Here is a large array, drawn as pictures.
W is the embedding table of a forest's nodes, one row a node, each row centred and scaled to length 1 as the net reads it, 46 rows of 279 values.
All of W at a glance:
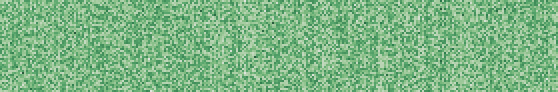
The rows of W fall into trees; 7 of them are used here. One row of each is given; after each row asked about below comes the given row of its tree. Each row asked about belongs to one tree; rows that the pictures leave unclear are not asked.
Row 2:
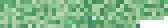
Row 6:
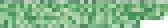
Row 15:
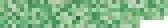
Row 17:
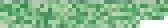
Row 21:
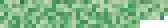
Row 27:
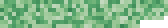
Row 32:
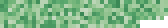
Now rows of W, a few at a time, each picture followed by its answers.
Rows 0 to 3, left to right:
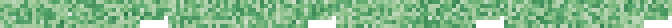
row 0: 17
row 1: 6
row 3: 15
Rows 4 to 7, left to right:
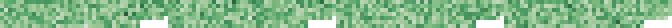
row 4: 27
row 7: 27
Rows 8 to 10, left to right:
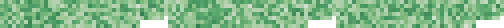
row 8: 15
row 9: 15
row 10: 6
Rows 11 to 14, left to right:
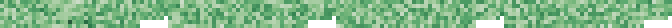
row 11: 2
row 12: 17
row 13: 21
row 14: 2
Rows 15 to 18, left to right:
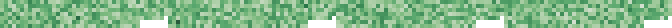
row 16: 21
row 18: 32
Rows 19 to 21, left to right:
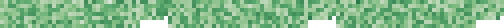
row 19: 2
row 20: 21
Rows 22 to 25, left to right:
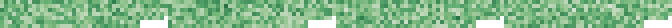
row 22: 27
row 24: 32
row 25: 21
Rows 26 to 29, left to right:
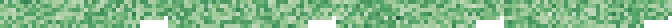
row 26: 2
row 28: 15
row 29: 32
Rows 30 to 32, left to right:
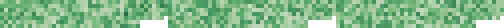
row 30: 27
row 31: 15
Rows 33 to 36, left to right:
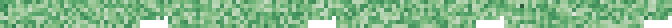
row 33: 32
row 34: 21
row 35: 27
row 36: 17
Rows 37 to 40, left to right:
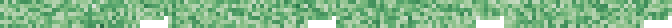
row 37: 2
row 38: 32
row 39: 15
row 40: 17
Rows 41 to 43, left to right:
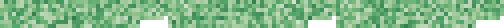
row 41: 27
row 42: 6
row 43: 15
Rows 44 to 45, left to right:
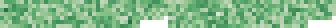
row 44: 27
